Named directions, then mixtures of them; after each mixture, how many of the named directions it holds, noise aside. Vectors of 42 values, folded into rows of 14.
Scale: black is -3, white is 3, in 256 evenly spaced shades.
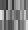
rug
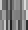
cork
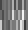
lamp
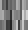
three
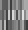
two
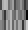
one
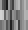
two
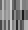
two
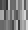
two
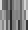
one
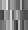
three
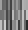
two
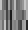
one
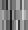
three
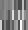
one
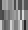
three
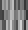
three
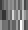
one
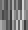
two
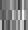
one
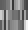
three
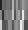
one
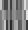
one
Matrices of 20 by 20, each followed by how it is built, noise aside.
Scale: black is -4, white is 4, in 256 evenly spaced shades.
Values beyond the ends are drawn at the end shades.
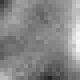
smooth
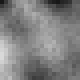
smooth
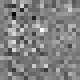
uneven columns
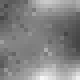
smooth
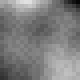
smooth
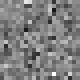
uneven columns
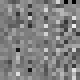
uneven columns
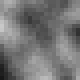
smooth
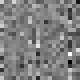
uneven columns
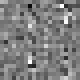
uneven columns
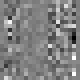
uneven columns
